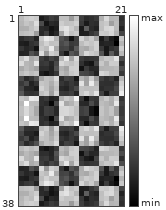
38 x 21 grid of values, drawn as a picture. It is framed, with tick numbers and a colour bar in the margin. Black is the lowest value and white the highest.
On average the colour sits 50% of the way up the scale. The field is checkered. No overall slope runs across the table. The histogram has two humps. It is mirror symmetric from top to bottom.
